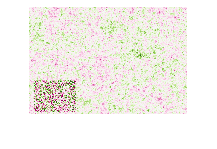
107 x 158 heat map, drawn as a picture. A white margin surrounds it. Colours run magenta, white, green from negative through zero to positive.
An odd patch, rougher than its surroundings, sits in the bottom left. A few values lie far out on both sides of the bulk. There are no regular stripes. The bottom left is the roughest part.
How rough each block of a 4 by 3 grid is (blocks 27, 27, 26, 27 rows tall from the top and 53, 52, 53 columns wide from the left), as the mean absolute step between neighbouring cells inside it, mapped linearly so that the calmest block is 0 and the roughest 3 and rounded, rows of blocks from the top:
0 0 0
0 0 0
1 0 0
3 0 0
